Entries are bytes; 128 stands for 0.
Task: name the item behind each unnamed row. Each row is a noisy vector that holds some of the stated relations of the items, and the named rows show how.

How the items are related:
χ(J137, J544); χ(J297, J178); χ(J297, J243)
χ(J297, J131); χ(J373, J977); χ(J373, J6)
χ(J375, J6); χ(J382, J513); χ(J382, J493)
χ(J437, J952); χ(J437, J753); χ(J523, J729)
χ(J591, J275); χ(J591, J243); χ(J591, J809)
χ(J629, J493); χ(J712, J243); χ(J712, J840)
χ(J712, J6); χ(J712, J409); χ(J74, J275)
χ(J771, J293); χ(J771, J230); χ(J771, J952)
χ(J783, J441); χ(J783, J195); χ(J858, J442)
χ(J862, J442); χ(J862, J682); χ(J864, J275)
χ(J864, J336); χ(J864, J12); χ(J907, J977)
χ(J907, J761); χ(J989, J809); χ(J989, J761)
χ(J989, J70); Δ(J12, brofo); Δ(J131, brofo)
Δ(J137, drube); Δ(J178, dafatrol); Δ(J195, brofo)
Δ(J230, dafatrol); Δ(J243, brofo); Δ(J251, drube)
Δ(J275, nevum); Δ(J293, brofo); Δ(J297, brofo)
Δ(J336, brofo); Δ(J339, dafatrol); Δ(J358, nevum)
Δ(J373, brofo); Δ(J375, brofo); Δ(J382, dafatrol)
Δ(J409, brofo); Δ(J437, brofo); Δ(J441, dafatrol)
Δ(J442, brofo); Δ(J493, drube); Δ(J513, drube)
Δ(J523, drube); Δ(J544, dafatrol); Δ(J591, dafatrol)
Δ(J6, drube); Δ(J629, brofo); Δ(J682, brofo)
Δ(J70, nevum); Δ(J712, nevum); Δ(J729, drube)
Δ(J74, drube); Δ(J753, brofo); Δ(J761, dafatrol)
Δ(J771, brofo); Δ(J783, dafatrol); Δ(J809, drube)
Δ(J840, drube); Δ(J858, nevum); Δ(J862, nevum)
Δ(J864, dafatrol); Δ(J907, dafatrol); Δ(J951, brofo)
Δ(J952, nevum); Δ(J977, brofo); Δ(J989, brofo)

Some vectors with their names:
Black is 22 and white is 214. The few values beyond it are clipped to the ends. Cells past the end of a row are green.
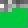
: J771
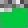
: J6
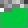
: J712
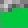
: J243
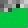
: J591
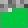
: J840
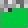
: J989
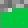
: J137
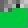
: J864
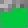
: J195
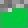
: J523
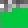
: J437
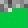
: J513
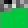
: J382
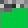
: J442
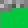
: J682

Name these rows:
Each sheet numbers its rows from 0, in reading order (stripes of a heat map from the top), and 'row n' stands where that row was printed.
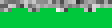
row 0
J761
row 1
J358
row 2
J373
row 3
J952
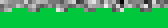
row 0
J809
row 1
J297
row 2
J375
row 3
J275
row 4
J493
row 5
J629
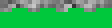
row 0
J783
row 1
J131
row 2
J230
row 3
J409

